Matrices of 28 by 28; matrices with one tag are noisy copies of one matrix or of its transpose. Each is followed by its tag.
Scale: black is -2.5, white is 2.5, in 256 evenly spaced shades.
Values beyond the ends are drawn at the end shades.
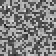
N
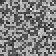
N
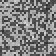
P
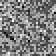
P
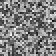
N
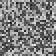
P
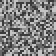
P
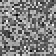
P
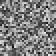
N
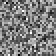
N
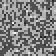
P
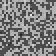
P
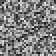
N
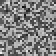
N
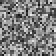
N
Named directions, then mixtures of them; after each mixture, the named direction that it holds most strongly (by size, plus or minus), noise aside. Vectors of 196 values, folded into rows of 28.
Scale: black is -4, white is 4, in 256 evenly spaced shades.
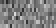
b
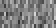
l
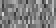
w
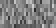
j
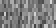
l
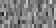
l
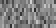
b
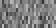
l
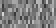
w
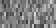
l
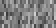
l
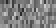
b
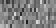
b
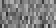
l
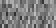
l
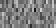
b
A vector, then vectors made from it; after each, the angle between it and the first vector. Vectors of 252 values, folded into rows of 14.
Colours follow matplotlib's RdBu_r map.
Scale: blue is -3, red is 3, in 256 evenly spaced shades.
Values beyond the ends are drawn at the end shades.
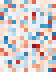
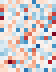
partly opposed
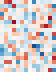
nearly opposite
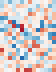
partly aligned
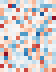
partly aligned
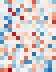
orthogonal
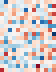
partly aligned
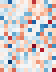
partly aligned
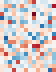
nearly parallel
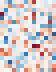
nearly parallel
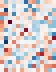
partly aligned
